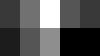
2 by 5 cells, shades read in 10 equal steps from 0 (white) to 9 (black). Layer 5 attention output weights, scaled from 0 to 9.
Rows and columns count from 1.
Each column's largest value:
8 6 4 9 9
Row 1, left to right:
7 5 0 6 7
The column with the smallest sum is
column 3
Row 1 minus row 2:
-1 -1 -4 -3 -2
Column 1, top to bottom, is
7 8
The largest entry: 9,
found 2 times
